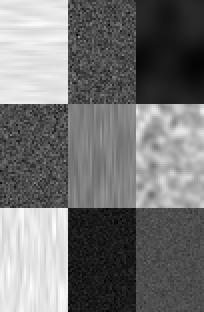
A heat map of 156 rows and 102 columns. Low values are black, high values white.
It is made of 3 by 3 panels. Panel 1,1: very high, streaked across, faint in contrast. Panel 1,2: low, fine-grained. Panel 1,3: very low, smooth, faint in contrast. Panel 2,1: low, fine-grained. Panel 2,2: middling, streaked downward, faint in contrast. Panel 2,3: high, blotchy. Panel 3,1: very high, streaked downward, faint in contrast. Panel 3,2: very low, fine-grained, faint in contrast. Panel 3,3: low, fine-grained, faint in contrast.
